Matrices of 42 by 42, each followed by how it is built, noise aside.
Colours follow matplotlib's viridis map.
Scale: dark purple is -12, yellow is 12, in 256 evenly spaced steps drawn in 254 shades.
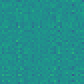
low rank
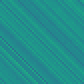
Toeplitz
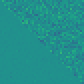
upper triangular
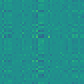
low rank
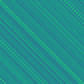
Toeplitz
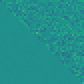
upper triangular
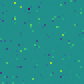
sparse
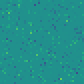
sparse
